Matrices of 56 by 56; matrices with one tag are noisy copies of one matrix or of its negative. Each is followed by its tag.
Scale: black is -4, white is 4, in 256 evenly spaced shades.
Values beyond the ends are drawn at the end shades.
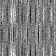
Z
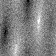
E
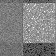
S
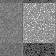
S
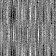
Z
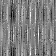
Z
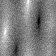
E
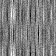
Z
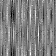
Z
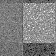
S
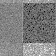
S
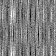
Z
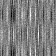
Z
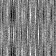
Z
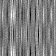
Z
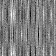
Z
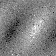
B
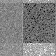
S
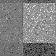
S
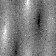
E
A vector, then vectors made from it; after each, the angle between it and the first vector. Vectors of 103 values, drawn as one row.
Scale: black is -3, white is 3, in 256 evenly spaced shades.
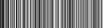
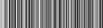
nearly opposite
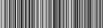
nearly opposite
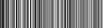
nearly parallel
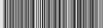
partly opposed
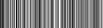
nearly parallel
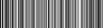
orthogonal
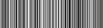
partly aligned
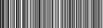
nearly parallel
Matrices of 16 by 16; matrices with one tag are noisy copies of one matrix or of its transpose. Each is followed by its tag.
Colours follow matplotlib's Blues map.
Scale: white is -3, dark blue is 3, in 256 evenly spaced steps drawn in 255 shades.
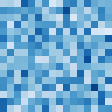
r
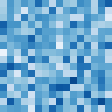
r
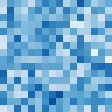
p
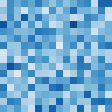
r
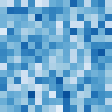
p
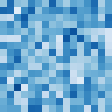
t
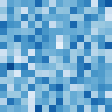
r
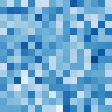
p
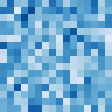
t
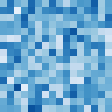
t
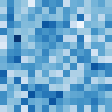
p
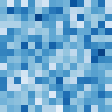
p
